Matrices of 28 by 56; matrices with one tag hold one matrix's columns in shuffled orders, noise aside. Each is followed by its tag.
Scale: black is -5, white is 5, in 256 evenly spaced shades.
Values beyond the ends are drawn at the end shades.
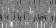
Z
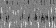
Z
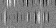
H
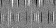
H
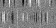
H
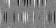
H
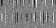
H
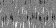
Z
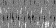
Z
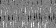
Z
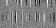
H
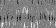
Z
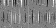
H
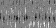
Z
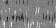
Z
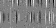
H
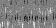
Z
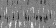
Z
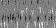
Z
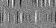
H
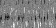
Z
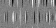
H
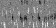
Z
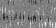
Z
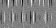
H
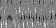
Z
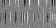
H
